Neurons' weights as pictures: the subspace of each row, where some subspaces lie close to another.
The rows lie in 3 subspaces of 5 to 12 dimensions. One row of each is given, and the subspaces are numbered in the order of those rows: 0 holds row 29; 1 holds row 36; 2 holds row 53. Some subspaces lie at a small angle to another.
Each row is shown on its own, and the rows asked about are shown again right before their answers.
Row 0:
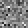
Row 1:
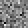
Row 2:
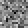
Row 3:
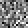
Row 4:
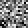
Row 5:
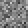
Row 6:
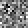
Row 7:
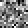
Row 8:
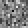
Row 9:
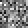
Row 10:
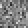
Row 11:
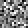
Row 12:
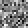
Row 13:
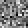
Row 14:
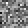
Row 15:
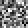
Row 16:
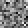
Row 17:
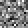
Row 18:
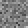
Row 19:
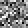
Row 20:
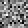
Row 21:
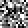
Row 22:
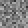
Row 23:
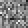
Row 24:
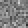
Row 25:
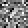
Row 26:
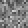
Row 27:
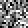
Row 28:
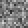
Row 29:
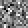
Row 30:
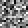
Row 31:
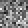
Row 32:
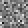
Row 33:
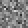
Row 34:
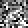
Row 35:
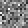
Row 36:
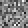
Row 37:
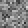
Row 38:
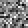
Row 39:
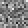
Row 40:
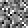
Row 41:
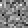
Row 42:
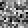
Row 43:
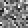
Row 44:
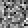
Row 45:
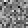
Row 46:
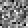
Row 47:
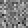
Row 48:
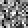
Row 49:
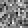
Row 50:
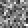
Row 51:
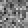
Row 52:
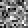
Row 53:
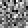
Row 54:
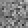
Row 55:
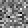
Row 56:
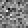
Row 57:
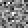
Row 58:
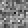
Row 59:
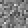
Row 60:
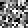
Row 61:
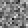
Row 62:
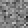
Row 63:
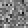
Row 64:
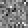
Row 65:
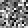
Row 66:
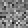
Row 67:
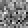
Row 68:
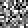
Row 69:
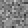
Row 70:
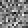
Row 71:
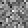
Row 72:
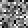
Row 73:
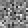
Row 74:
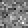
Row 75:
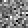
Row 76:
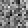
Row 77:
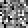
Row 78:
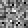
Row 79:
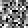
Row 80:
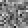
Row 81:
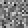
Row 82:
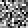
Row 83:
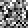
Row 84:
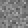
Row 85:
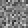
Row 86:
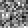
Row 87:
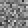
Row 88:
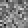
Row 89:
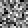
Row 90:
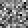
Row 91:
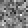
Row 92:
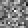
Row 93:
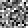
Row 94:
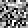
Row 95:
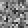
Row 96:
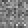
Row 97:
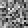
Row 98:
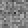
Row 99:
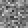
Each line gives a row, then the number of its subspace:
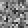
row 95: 1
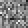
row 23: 0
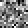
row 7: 1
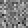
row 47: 0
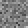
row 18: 0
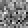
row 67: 1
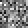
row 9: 0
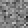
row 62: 0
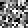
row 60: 1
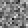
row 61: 2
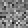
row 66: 2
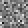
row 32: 0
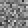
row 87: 2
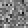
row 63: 0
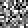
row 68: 2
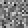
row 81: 0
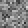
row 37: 1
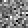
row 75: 2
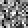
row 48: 0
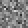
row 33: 2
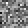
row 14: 0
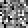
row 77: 0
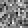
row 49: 2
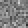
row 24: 2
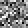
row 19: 2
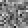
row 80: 0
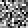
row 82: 2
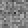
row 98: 1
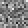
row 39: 0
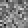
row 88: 0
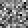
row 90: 0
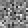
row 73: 0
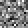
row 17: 1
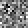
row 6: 0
